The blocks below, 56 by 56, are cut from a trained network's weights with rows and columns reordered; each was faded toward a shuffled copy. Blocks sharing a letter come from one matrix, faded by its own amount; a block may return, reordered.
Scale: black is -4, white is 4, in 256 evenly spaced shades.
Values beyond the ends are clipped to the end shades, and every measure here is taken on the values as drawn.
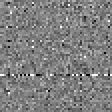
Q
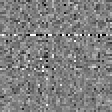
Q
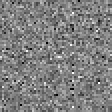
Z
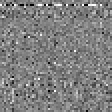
Q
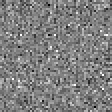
Z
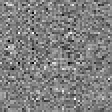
Q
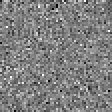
Z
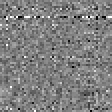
Q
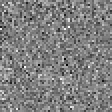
Z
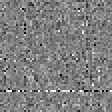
Q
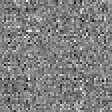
Q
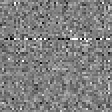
Q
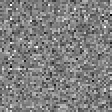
Z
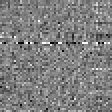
Q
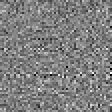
Q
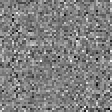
Q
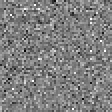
Z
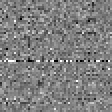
Q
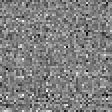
Q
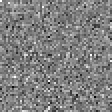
Z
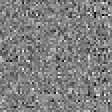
Q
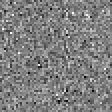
Z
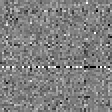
Q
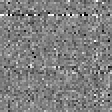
Q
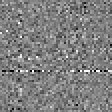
Q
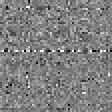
Q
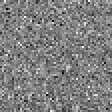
Z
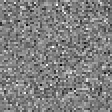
Z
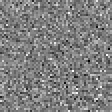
Z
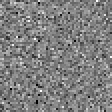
Z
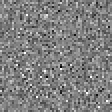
Z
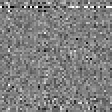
Q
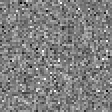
Z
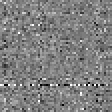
Q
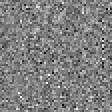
Z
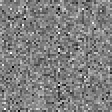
Z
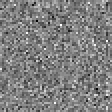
Z
